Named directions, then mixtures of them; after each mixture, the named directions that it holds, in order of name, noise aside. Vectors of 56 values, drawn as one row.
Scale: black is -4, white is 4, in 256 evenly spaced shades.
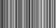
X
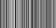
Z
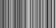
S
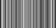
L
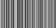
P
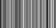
L, S, X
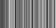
S, X, Z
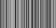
Z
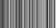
S, X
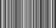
L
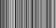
S, X, Z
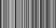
L, Z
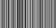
P, S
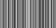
S, X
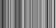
S, X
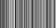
S, X, Z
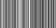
X, Z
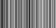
X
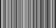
L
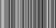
S, X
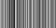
X, Z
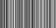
P, X, Z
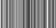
L, S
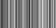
X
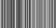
P, X, Z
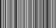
L, P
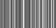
L, P, X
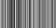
Z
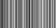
X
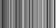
S, X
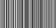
P, Z
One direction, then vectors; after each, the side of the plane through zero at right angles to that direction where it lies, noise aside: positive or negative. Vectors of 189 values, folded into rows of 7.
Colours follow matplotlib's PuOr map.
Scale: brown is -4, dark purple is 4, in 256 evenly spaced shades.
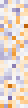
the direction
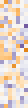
negative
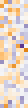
negative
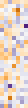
negative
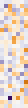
positive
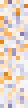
negative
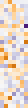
negative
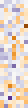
positive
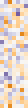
positive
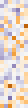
positive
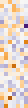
negative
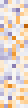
positive
